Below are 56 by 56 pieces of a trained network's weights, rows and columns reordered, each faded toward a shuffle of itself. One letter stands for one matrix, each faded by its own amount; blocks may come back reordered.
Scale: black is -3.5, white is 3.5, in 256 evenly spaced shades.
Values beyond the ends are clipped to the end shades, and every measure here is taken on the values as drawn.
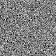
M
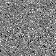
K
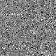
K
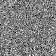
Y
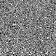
K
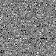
K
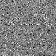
K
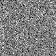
M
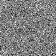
M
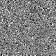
M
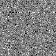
K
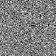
K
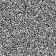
Y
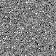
K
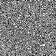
M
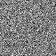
Y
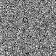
Y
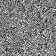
M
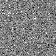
K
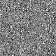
M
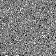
M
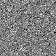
M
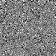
M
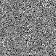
M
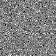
K
